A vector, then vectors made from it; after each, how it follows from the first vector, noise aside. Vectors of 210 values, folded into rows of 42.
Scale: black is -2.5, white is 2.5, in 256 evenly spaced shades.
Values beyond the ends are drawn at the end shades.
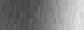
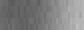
shrunk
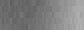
shrunk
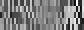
sign-scrambled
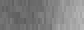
shrunk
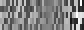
sign-scrambled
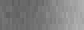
shrunk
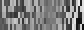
sign-scrambled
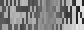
sign-scrambled
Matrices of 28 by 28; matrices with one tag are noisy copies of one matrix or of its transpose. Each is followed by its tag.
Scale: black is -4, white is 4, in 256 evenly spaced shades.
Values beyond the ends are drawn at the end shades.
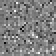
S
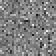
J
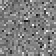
J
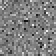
J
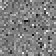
J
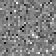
S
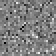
S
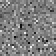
J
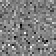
J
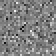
S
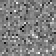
S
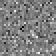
S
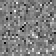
S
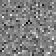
S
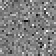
J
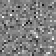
S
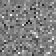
S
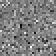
J
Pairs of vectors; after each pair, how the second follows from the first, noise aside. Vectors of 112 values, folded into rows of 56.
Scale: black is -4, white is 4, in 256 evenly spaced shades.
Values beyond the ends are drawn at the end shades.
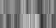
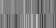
partly zeroed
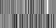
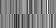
sign-scrambled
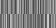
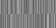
shrunk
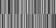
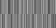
shrunk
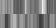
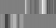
partly zeroed
